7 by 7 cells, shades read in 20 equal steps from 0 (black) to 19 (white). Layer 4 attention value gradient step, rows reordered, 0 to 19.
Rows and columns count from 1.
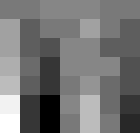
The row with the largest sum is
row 1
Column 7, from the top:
9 7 7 6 6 4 3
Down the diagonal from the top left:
9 7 6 10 11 8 3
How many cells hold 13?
1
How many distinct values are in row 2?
3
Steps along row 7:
down down up up down down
